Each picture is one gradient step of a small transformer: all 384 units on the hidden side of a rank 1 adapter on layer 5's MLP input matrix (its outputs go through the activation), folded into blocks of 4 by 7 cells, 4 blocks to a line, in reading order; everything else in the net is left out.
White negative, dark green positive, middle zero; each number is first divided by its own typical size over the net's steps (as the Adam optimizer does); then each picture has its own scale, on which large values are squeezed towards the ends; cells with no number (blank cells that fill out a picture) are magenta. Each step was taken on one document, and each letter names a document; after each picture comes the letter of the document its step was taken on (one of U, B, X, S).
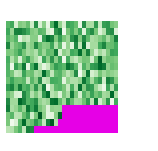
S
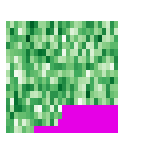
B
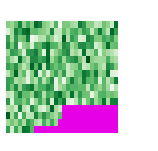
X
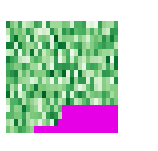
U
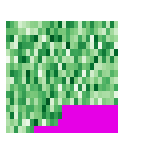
X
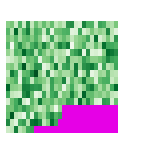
S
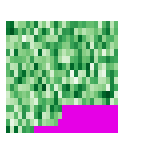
S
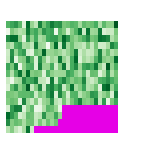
X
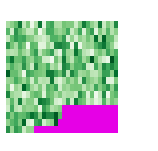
U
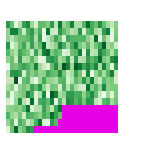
B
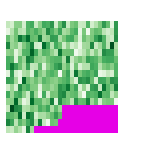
S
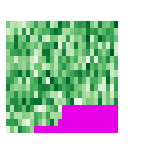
B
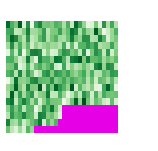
X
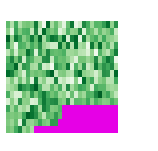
U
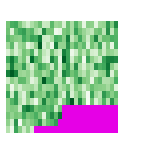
U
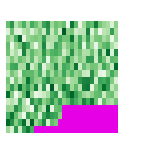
S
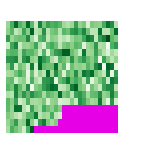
X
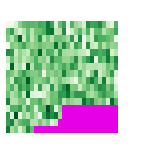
S
